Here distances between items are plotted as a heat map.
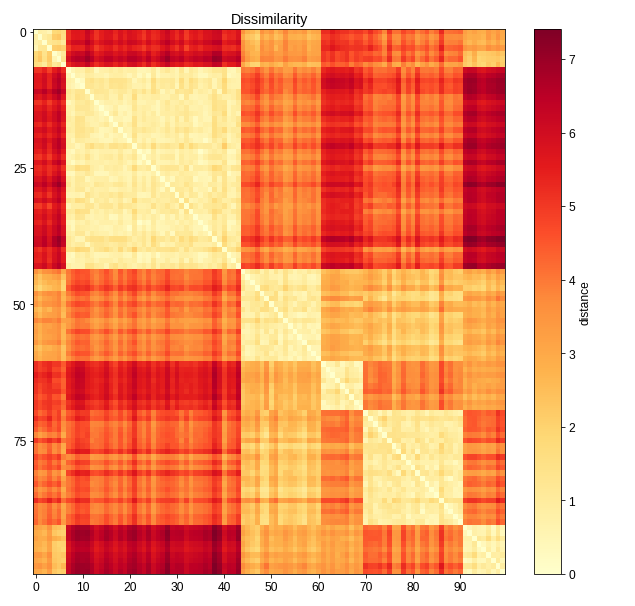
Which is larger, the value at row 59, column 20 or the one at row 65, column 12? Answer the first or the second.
the second
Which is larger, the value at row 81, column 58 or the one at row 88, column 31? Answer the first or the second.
the second
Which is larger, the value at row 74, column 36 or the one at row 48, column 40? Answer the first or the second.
the first
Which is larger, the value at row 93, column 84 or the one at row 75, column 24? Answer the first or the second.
the second
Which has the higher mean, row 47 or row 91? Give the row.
91
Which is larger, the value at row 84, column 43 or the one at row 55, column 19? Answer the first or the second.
the first
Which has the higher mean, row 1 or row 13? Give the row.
1
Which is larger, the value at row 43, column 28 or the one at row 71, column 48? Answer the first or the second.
the second
